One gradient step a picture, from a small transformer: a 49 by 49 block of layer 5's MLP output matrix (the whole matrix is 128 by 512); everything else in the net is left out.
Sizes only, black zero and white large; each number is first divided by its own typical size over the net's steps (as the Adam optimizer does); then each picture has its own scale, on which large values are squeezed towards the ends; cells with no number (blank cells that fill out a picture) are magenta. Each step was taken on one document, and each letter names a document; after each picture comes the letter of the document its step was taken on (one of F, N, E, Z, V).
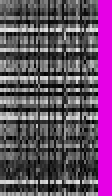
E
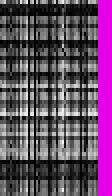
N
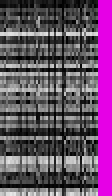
E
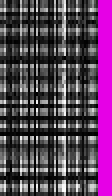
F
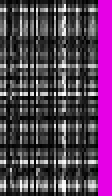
F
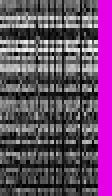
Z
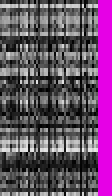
N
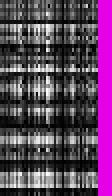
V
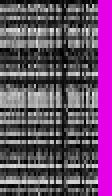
E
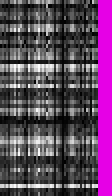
V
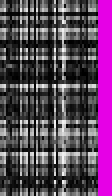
N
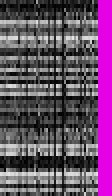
E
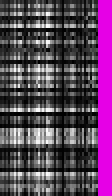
V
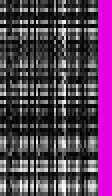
F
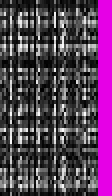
F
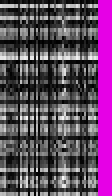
N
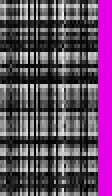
N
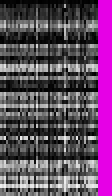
E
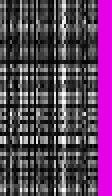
F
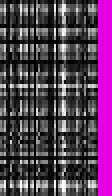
F
